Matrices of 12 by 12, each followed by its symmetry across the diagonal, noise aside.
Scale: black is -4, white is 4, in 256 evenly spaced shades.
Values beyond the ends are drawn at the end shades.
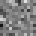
antisymmetric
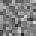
antisymmetric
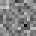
symmetric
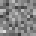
neither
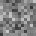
antisymmetric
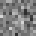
neither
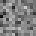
neither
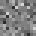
antisymmetric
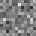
symmetric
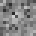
symmetric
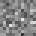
neither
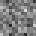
antisymmetric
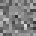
neither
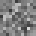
symmetric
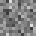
neither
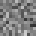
antisymmetric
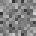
symmetric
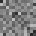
symmetric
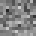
neither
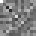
symmetric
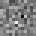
antisymmetric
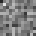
symmetric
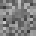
neither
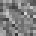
antisymmetric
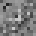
symmetric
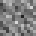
antisymmetric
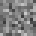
antisymmetric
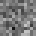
neither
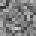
symmetric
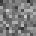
neither
